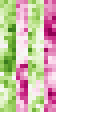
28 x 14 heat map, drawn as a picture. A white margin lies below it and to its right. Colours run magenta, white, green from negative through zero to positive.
Stripes: upright, repeating 2 times. Ninth with the highest average: middle left. Grain: streaks running down. Average level on the scale: 50%. Ninth with the lowest average: top right.
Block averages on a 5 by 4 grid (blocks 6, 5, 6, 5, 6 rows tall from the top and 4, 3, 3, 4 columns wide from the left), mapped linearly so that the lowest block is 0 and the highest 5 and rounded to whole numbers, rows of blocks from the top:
4141 | 5240 | 5241 | 4042 | 4031
